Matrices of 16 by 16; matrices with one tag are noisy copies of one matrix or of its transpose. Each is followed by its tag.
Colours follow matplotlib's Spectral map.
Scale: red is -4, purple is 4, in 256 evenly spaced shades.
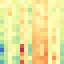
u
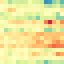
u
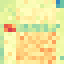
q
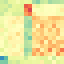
q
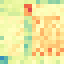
q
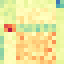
q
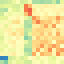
q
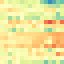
u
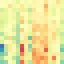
u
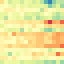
u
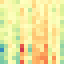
u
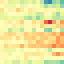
u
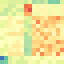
q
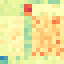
q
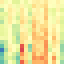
u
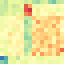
q
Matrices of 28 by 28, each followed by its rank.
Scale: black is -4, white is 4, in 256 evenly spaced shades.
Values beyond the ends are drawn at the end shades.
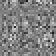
five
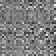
five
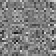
five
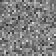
full rank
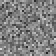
full rank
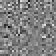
five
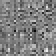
five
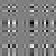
one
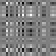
one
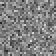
full rank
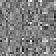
five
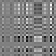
one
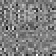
five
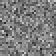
full rank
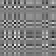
one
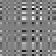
one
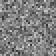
full rank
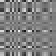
one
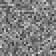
full rank
